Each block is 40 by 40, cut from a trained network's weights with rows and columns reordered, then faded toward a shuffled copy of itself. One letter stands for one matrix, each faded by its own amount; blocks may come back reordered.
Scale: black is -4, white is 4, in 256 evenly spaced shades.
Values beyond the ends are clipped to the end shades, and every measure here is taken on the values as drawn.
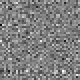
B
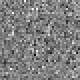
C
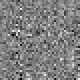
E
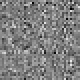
E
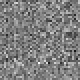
B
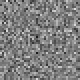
B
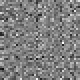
E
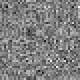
B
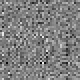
E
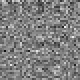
B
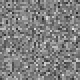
B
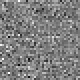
C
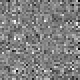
E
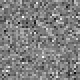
C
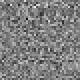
B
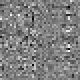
E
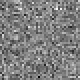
B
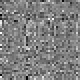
E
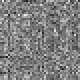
B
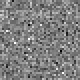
C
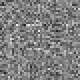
B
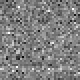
C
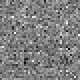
C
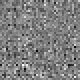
E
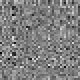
E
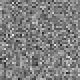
B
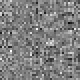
E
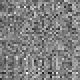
B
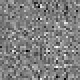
E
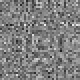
B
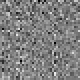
E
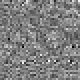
B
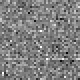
C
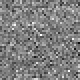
C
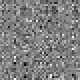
E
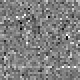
C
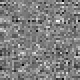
E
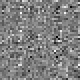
E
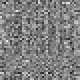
B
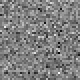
C
